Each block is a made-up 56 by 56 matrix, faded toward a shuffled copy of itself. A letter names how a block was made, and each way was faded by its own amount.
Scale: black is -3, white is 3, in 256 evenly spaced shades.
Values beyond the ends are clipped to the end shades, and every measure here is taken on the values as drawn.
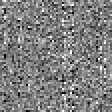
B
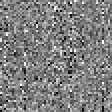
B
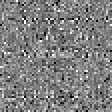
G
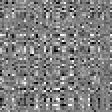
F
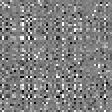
F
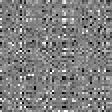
F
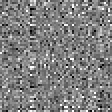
G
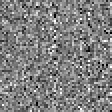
B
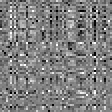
F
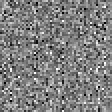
B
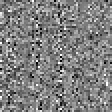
B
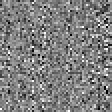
B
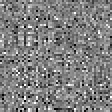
G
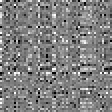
F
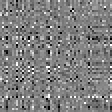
F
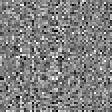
G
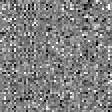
G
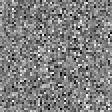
B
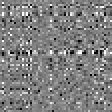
F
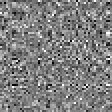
G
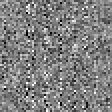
B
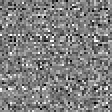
G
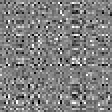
F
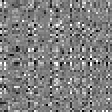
F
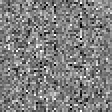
B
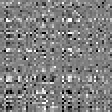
F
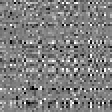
F
